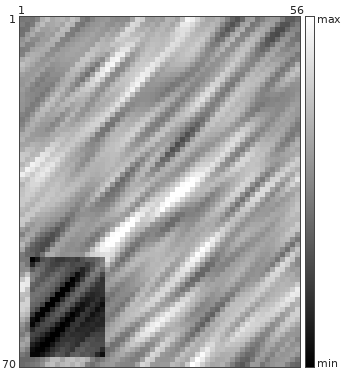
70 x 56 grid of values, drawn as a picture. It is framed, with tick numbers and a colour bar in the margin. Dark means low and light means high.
Average level on the scale: 60%. Odd patch: lower, in the bottom left. Ninth with the lowest average: bottom left.
